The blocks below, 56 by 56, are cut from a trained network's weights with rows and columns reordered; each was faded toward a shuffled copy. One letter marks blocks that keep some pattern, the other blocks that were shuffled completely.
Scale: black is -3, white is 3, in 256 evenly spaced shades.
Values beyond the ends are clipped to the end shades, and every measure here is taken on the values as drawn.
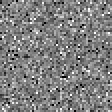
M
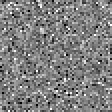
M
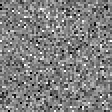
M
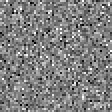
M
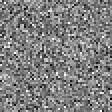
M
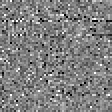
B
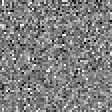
B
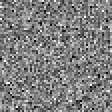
M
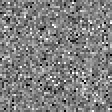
M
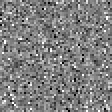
M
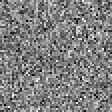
M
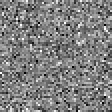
B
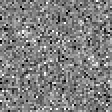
B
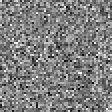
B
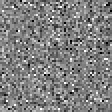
B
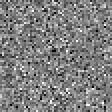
B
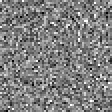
B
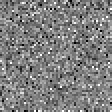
B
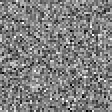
M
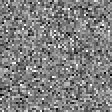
M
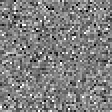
B
